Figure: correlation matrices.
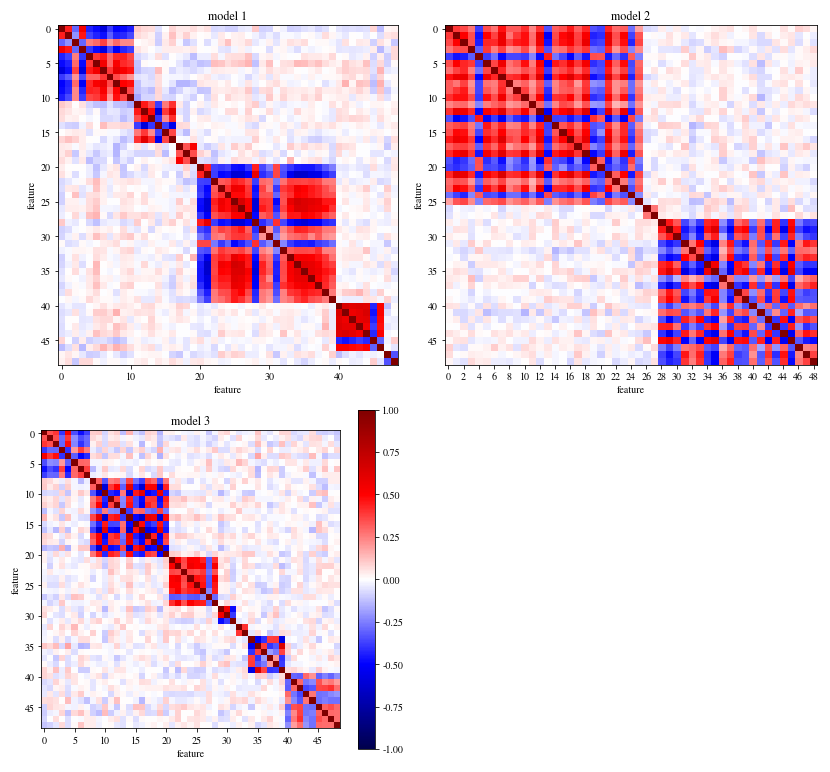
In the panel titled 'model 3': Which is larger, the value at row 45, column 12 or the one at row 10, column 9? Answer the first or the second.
the first
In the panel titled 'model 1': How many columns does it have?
49
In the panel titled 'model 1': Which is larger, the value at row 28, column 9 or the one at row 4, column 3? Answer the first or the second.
the first
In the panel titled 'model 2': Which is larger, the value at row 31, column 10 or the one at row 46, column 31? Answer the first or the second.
the second
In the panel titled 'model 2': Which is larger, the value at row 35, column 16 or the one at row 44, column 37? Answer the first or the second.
the second
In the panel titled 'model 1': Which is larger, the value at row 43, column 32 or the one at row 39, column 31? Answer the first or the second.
the first
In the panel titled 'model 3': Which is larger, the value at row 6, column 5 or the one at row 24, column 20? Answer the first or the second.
the first
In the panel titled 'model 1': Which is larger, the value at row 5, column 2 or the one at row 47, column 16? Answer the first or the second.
the first
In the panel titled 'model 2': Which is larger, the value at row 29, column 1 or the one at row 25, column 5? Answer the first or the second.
the second
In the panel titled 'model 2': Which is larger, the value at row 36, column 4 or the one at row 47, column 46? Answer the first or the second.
the second
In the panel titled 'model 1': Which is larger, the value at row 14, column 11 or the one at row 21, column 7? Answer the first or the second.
the second
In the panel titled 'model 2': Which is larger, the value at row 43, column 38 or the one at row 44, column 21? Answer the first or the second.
the first
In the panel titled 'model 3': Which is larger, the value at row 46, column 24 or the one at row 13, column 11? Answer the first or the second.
the first
